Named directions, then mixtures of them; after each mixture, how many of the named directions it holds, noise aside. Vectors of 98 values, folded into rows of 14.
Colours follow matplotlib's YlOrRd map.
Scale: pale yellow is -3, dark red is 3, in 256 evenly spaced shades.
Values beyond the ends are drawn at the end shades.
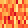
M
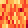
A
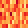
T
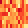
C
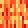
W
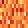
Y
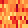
two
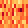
three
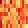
one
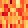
two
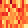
one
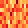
two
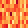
one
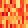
two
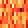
two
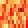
one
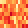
three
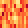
three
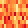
two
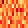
one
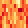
two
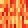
one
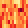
two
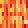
one
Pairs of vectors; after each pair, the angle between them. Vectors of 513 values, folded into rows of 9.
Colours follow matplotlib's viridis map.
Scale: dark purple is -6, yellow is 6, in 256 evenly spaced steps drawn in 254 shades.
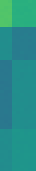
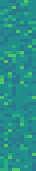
orthogonal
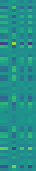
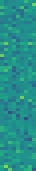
partly opposed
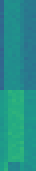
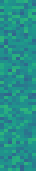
orthogonal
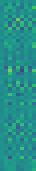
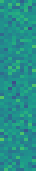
partly aligned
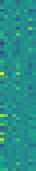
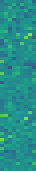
partly aligned
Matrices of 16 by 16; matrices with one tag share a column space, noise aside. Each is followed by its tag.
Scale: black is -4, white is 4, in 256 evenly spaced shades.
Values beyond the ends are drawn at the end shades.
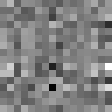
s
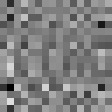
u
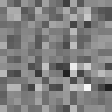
s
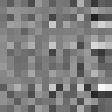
u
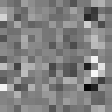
s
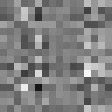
s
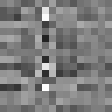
s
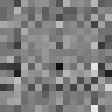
s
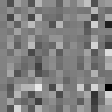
u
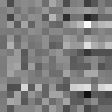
u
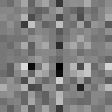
s
